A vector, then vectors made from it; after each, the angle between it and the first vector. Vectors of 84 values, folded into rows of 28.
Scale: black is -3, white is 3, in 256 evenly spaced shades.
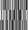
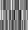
nearly parallel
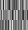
orthogonal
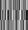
partly opposed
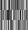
orthogonal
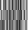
partly aligned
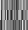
orthogonal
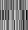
partly opposed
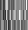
partly opposed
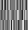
orthogonal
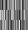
orthogonal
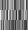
partly aligned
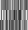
nearly parallel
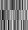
partly opposed
